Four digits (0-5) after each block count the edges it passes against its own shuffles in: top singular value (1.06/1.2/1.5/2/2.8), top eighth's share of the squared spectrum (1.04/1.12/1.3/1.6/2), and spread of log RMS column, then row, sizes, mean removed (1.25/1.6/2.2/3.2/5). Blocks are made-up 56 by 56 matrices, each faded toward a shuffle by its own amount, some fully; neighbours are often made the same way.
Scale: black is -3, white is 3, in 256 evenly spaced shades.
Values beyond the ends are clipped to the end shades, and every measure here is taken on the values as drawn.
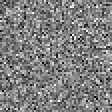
2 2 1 0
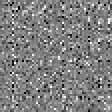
4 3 2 1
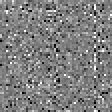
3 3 2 1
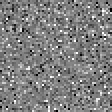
1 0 0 0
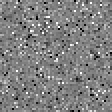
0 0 0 0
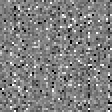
3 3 2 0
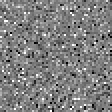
1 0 0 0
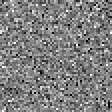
0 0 0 0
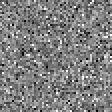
0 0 0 0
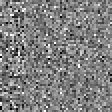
2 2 3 0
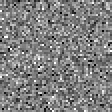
0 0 0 0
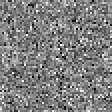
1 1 0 0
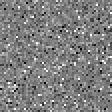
0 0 0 0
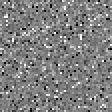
0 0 0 0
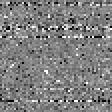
3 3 0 3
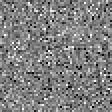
0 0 0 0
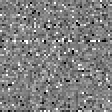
2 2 0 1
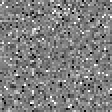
2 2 0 0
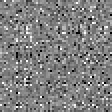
3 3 2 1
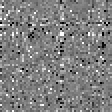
3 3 2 2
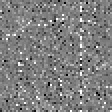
2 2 1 0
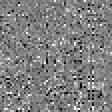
3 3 2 2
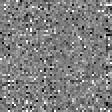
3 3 2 1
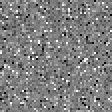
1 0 0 0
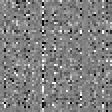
3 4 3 2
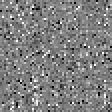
2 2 1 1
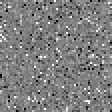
1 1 1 0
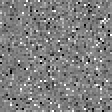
2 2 0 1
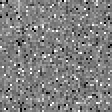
0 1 1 0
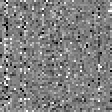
2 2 2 0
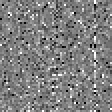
2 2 2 0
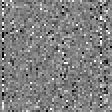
2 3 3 0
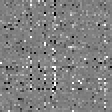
2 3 2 2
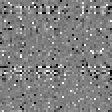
4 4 1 2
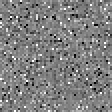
2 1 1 1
